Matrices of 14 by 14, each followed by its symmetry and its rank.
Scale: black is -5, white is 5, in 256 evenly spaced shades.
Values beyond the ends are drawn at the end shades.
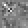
symmetric, rank three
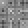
symmetric, rank three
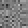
neither, rank three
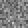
neither, full rank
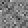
symmetric, full rank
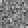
neither, full rank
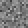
symmetric, full rank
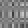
neither, rank one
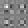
symmetric, rank two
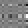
neither, rank one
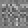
neither, rank three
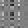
neither, rank one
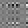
neither, rank one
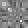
symmetric, rank three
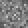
symmetric, full rank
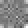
symmetric, rank three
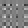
neither, rank one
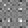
symmetric, rank two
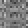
neither, rank three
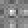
symmetric, rank two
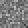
symmetric, full rank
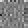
neither, rank three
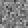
neither, full rank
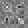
symmetric, rank three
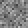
symmetric, full rank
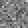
neither, full rank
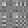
symmetric, rank two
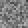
neither, full rank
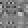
neither, rank three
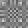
symmetric, rank two
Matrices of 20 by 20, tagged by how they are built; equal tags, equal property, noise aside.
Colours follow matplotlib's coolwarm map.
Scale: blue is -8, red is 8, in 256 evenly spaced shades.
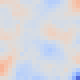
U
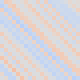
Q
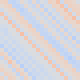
Q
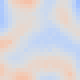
U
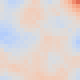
U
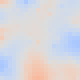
U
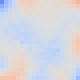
U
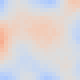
U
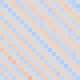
Q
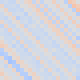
Q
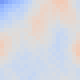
U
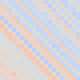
Q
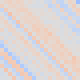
Q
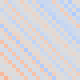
Q
